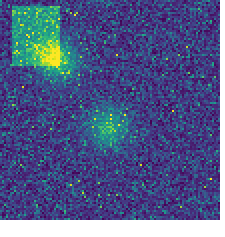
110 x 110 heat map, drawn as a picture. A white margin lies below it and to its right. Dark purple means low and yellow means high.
Mirror symmetry: none. Bumps: two. Histogram: skewed, a long tail of high values. Odd patch: higher, in the top left. Ninth with the highest average: top left.
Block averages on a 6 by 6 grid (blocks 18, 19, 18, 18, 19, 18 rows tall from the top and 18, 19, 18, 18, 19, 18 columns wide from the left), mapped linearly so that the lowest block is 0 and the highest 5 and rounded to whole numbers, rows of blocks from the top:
220000 | 251000 | 010000 | 002200 | 000000 | 000000
